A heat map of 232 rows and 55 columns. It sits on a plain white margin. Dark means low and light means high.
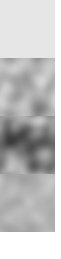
It is made of 4 by 1 panels. Panel 1,1: very high, flat. Panel 2,1: high, smooth. Panel 3,1: middling, smooth, strong in contrast. Panel 4,1: high, smooth, faint in contrast.
